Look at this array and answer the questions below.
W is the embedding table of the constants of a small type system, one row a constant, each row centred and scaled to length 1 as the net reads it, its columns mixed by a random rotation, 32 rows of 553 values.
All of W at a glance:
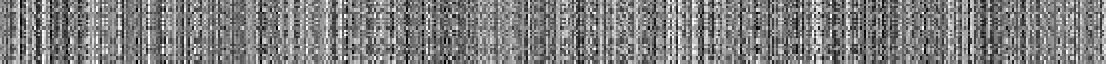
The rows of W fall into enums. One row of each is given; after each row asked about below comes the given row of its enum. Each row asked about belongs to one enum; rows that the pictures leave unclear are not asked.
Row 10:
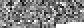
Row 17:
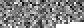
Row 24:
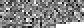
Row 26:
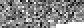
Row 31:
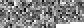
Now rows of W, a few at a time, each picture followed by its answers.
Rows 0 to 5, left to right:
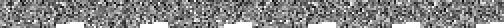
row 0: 10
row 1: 17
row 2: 26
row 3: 10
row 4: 31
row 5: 31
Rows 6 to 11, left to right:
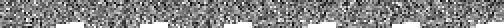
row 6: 24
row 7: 17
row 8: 17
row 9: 26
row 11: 26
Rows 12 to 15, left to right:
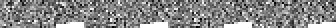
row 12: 10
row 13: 24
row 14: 24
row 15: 17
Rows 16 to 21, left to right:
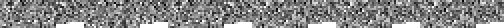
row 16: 10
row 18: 10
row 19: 31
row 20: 31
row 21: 31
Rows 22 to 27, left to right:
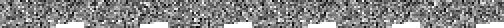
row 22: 26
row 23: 10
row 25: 26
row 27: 31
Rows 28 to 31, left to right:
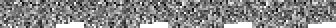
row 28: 17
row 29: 17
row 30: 31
